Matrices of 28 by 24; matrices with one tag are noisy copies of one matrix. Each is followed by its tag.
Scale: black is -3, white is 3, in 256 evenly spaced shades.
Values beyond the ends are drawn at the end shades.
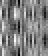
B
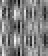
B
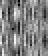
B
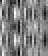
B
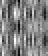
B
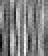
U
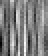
U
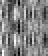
B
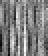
U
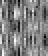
B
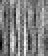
U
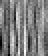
U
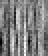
U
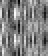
B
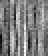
U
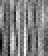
U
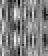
B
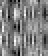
B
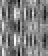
B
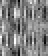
B
